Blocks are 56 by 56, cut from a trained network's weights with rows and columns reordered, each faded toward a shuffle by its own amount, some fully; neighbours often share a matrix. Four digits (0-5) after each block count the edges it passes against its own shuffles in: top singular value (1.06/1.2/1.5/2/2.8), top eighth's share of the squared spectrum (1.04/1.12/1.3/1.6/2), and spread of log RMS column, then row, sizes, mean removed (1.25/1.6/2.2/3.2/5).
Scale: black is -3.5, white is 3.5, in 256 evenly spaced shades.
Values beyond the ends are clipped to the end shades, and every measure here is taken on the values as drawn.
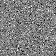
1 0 0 0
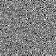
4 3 2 2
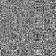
4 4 2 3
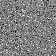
0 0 0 0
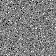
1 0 0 0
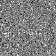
2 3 0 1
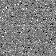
0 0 0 0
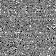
1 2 1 0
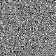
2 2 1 0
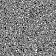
1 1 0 0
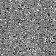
1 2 0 2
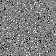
0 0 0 0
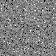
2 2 0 1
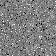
0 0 0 0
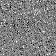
1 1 0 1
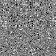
2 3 1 2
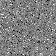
0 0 0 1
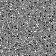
1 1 0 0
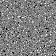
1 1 0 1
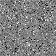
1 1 0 0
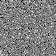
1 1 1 0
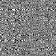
3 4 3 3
